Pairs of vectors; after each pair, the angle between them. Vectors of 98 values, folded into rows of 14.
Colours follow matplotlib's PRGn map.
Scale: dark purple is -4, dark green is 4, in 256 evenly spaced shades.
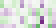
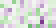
nearly parallel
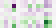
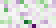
orthogonal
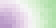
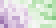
nearly parallel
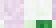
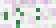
orthogonal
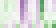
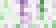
nearly parallel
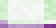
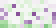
partly opposed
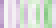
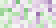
partly opposed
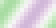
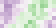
nearly opposite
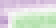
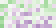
partly opposed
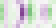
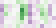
nearly opposite
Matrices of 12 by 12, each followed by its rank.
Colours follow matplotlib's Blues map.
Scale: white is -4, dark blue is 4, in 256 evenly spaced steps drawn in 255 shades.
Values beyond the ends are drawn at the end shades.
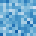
full rank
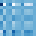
one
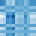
one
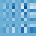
one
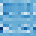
two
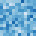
full rank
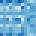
two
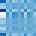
one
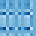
one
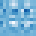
two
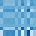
one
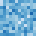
full rank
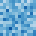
full rank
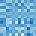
two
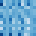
two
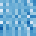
two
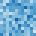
full rank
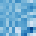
two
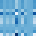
one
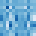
two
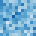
full rank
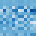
two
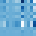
one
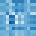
two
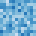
full rank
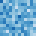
full rank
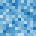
full rank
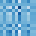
one
